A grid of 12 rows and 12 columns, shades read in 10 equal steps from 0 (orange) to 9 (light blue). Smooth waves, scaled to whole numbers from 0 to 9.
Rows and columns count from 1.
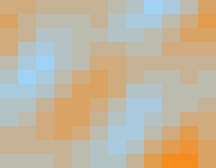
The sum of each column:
66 75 74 62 58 60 73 81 74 58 46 48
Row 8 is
7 7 5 3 3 4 6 8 8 6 6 5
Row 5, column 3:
9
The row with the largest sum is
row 7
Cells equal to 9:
3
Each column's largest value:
8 9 9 7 6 7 8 8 9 8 6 6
